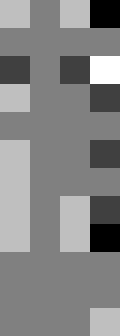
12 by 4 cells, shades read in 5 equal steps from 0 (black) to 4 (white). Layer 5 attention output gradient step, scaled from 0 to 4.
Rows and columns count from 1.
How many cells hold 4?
1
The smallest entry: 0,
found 2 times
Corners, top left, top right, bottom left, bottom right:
3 0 2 3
